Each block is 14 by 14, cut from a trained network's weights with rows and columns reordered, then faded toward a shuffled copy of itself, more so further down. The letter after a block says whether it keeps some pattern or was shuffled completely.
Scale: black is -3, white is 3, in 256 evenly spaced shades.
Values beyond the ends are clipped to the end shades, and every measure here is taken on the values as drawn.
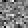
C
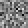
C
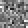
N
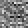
C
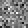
N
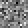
N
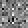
C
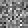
C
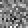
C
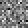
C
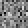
C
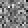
C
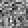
C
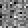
C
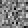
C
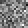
N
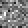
N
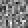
C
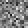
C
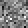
N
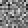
N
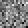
N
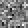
N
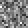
N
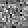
N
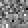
N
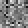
C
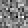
C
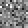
N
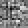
C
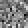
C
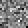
N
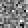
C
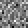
C
